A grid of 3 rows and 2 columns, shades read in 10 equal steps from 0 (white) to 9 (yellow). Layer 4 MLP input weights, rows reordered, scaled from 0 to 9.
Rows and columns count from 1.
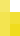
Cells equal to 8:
1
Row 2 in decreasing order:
8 7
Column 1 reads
6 7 7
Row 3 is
7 9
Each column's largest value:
7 9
